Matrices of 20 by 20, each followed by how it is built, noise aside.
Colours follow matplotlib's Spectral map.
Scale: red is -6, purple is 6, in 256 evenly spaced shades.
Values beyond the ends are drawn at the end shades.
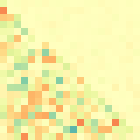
lower triangular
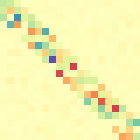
banded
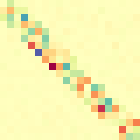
banded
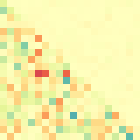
lower triangular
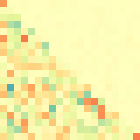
lower triangular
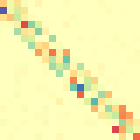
banded
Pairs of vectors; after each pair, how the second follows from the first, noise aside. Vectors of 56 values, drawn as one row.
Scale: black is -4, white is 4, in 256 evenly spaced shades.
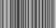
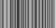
copied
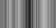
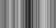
copied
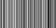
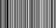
reversed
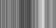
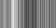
reversed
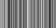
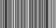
reversed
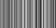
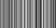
copied
